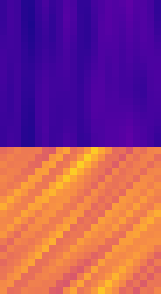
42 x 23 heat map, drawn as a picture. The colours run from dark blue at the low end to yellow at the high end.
The table splits into 2 rows of 1 panel. Panel 1,1: very low, streaked downward, faint in contrast. Panel 2,1: high, slanting up to the right.
